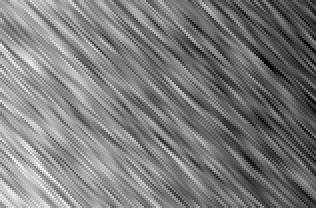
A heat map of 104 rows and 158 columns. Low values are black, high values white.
Overall the values sit about 50% of the way up the scale. The ninth with the highest average is the bottom left. There is an overall slope up to the left. No single row or column stands out from its neighbours. Streaks slant down to the right.
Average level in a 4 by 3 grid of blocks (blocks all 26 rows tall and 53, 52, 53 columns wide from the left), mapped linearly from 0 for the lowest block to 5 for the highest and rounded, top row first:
4 2 0 | 4 2 0 | 4 2 0 | 5 3 1
